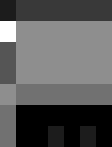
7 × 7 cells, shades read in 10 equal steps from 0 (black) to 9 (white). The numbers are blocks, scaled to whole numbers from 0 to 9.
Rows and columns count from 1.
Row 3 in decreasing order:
5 5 5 5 5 5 3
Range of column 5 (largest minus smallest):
5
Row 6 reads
4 0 0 0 0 0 0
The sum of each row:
13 39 33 33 29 4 6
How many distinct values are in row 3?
2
